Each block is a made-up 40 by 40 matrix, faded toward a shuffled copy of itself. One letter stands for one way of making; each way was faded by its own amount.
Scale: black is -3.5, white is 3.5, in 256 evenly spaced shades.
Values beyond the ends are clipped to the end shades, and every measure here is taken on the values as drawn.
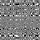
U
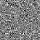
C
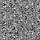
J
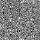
J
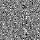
J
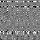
U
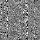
J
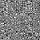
C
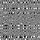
U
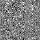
J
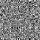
C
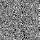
J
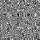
C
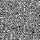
J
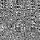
C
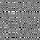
U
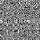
C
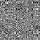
C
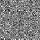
C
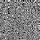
C
